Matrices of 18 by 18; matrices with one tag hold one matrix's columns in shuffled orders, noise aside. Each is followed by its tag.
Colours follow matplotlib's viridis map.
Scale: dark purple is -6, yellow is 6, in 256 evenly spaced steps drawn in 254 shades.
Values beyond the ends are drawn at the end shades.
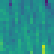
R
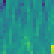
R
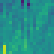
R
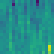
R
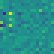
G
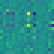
G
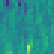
R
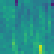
R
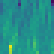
R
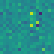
G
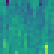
R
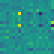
G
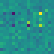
G
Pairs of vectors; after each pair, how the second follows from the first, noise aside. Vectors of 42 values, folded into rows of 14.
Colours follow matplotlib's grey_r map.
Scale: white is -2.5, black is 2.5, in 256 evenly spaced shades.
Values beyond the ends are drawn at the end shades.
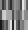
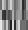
negated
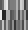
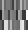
reversed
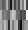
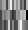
negated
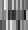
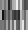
reversed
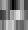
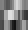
reversed
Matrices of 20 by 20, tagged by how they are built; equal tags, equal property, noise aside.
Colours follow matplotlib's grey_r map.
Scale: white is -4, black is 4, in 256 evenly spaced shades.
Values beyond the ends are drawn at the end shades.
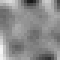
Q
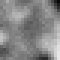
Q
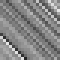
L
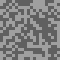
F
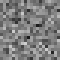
F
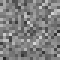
F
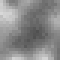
Q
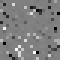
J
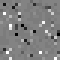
J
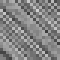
L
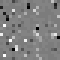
J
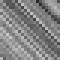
L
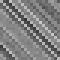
L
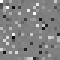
J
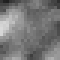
Q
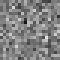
F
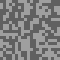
F
